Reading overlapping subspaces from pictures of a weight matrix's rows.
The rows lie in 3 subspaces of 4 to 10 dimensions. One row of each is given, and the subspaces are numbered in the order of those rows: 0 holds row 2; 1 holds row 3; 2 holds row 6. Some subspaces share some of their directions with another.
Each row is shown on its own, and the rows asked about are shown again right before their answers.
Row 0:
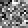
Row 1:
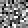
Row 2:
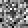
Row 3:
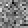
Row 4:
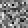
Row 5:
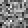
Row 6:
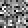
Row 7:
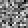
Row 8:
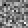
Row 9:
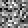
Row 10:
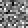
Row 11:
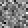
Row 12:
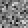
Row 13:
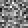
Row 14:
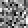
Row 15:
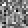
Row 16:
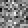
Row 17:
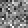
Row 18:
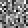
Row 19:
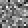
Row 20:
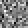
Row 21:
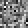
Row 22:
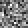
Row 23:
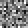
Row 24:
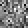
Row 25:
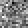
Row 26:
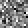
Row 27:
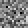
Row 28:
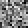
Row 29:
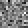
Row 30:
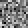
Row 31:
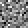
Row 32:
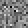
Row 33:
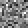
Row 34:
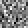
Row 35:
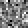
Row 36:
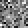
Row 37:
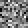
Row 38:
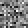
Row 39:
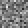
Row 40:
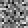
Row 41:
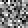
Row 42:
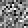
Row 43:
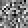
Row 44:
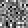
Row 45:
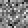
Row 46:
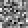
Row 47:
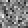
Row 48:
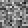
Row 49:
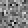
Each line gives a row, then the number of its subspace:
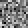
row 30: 2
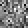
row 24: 2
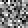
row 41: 0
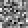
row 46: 2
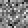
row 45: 0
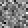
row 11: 2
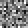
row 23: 2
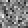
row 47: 0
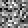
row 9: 0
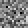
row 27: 0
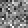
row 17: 1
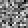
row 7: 2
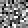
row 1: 2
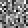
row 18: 2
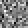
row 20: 0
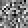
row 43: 2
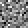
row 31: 1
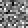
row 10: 2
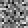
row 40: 0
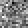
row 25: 1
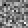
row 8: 2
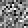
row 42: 2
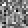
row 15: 2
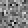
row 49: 0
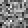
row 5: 2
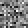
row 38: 2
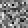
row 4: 0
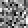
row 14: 0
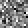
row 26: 2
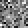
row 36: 2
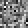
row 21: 2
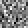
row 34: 0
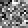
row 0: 1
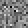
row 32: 2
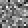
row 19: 2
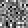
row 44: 2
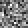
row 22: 0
